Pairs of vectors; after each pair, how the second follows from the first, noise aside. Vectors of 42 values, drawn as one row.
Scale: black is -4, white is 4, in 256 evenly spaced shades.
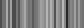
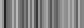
wrapped around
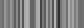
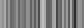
wrapped around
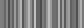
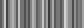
wrapped around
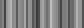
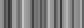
wrapped around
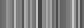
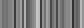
sign-scrambled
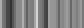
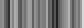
wrapped around
